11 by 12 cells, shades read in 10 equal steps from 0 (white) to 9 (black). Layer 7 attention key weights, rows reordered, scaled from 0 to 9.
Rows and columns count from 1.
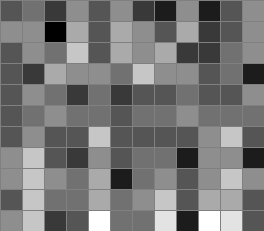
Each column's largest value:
6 7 9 7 6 8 7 8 8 8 6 8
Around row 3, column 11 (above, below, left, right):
6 5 7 4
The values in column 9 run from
3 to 8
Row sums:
69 59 56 58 67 60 60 63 51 50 45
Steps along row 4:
up down up same up down up same up down up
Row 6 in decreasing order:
6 6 5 5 5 5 5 5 5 5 4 4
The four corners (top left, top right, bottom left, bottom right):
6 4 4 6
